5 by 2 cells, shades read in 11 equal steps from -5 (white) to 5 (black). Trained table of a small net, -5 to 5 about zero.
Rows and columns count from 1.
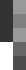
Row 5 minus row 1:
-8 3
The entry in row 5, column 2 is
2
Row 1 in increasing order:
-1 3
